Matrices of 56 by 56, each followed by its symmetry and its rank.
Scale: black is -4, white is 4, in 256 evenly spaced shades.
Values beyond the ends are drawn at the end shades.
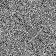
symmetric, full rank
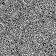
symmetric, full rank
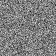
neither, full rank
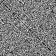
symmetric, full rank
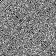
symmetric, full rank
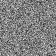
neither, full rank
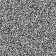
neither, full rank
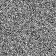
symmetric, full rank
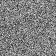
neither, full rank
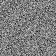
symmetric, full rank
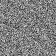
neither, full rank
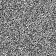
neither, full rank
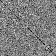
symmetric, full rank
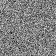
neither, full rank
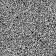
symmetric, full rank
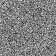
symmetric, full rank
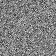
symmetric, full rank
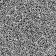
symmetric, full rank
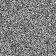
neither, full rank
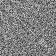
symmetric, full rank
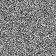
neither, full rank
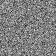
symmetric, full rank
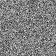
neither, full rank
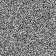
neither, full rank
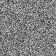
neither, full rank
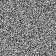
neither, full rank
